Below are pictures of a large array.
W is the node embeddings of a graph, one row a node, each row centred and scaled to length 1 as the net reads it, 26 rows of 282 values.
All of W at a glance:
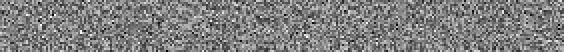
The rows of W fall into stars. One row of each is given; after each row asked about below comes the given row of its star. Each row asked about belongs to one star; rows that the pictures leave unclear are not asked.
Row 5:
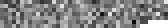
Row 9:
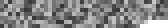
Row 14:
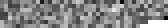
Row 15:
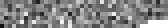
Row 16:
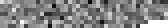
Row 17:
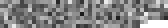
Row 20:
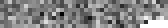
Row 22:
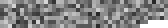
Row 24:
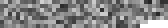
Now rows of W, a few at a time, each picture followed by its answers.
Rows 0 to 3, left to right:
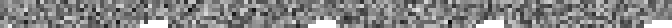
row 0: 16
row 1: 9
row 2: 5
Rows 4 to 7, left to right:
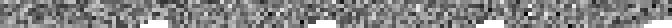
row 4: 20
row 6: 5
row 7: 15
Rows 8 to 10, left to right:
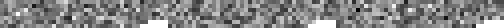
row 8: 16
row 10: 24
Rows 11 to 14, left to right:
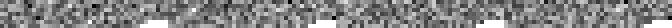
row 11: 9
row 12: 14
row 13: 16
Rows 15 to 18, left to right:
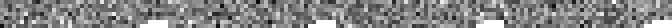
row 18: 15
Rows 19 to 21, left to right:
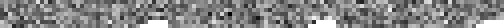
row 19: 22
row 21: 24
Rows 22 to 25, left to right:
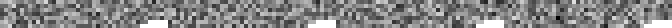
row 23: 15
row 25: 9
